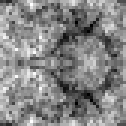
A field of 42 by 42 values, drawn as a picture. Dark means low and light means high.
The top and bottom halves mirror each other. No regular stripes run through it. Overall the values sit about 50% of the way up the scale. The field is mottled with small blotches. The values follow a bell shape.
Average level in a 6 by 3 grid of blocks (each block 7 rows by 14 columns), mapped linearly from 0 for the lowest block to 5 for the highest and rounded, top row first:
313
401
512
512
401
313
